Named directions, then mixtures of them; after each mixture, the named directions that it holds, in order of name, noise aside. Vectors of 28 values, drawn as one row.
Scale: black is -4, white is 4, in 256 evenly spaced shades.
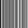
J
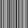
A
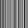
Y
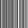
A, J, Y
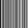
J, Y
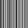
A, J, Y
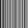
J, Y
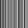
Y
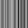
J, Y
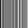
J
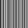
A, J, Y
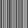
A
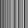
Y
